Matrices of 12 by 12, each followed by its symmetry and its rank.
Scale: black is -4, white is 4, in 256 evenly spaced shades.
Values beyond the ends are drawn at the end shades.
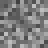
symmetric, full rank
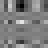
neither, rank one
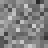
neither, full rank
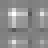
symmetric, rank one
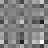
symmetric, rank one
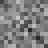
symmetric, full rank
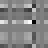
neither, rank one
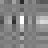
neither, rank one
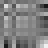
symmetric, rank one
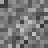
symmetric, full rank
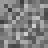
symmetric, full rank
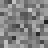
neither, full rank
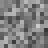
neither, full rank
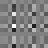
neither, rank one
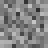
neither, full rank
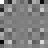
symmetric, rank one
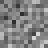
symmetric, full rank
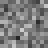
neither, full rank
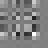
symmetric, rank one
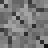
symmetric, full rank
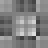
symmetric, rank one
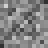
symmetric, full rank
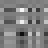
neither, rank one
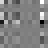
neither, rank one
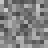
neither, full rank
